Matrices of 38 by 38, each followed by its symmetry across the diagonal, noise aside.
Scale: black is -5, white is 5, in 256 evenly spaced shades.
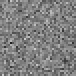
neither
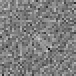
symmetric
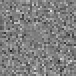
antisymmetric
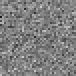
neither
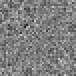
symmetric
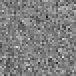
antisymmetric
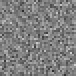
antisymmetric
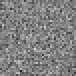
neither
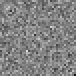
symmetric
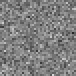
neither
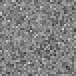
symmetric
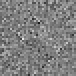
antisymmetric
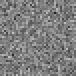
symmetric
